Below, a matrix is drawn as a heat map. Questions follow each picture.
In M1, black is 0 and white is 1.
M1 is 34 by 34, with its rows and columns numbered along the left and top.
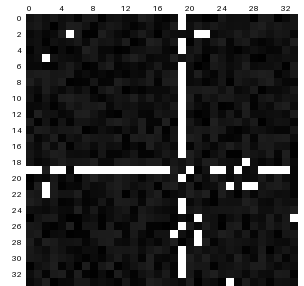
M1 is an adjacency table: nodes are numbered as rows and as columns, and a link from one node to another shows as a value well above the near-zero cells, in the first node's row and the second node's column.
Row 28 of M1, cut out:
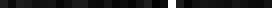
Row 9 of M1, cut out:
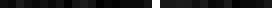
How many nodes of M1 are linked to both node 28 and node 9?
0
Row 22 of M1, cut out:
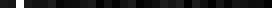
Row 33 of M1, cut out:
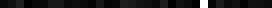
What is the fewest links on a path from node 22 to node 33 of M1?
4
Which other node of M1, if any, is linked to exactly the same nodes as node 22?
node 5
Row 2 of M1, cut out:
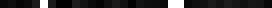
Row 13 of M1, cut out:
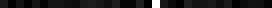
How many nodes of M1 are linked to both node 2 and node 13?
0
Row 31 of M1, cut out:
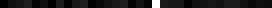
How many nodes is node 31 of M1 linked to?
1
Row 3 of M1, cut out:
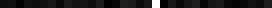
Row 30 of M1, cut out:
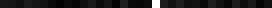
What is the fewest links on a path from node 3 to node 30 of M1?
2
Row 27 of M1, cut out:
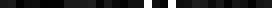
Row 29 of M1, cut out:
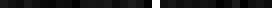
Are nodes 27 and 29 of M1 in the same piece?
no
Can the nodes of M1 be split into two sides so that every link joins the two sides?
yes
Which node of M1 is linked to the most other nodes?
node 19
